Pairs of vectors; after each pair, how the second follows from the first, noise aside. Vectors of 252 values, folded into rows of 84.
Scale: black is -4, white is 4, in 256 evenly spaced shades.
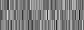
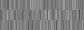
shrunk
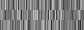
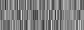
negated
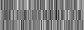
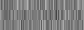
shrunk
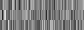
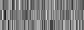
negated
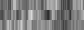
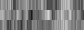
negated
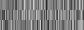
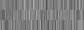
shrunk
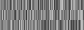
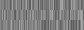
shrunk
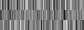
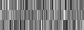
negated
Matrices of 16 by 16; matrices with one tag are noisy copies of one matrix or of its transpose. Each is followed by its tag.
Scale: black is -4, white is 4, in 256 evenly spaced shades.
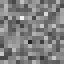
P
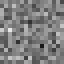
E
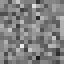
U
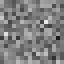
U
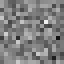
U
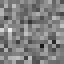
E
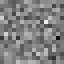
U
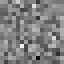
U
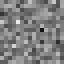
P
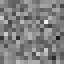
U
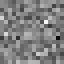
U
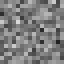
P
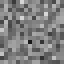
P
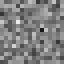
P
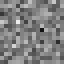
P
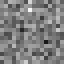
E
